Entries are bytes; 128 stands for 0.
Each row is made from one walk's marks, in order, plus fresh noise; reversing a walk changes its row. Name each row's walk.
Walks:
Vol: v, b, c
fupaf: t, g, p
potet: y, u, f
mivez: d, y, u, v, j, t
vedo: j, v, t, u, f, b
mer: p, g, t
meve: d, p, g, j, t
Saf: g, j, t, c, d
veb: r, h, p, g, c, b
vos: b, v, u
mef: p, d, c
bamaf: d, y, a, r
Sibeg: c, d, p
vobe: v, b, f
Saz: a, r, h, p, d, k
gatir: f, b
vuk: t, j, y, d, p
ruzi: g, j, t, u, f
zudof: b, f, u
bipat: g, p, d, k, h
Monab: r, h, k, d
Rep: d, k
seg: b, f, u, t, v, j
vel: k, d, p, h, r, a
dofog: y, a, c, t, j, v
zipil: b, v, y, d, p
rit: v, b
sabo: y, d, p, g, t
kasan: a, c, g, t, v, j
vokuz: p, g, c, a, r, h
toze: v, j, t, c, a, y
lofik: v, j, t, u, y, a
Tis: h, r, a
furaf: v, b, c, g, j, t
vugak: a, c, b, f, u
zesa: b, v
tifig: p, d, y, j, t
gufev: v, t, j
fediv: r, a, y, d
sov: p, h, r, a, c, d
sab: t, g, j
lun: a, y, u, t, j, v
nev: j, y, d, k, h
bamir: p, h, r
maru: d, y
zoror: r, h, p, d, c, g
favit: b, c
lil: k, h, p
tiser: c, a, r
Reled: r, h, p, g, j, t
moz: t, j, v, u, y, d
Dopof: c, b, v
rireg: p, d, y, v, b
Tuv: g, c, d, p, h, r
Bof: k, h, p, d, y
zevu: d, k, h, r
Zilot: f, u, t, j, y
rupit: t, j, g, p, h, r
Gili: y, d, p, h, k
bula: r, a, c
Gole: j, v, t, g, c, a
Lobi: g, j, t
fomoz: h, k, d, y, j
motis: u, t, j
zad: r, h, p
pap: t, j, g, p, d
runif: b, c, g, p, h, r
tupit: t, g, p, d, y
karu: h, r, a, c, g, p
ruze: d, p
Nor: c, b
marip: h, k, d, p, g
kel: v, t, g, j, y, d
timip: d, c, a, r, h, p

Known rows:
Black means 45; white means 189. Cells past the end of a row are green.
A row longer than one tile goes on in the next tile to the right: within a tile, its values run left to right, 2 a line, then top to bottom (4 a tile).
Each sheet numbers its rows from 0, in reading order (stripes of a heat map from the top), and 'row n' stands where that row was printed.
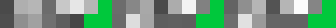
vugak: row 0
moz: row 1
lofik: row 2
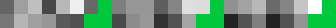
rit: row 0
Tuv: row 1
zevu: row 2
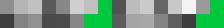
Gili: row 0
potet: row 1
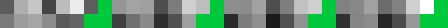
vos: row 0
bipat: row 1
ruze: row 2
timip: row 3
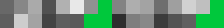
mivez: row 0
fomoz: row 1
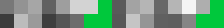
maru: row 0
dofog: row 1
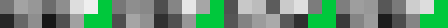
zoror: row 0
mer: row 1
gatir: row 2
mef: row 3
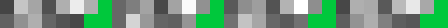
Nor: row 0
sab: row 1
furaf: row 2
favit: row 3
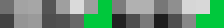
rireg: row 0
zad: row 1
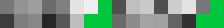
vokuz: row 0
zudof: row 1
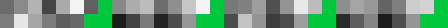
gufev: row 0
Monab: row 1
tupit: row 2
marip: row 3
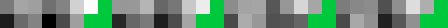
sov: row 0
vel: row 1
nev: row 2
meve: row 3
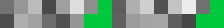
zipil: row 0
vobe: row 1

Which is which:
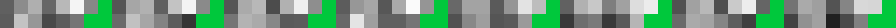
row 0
lun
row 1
Zilot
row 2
Vol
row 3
toze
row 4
runif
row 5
bula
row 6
seg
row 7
Sibeg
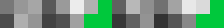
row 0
sabo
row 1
veb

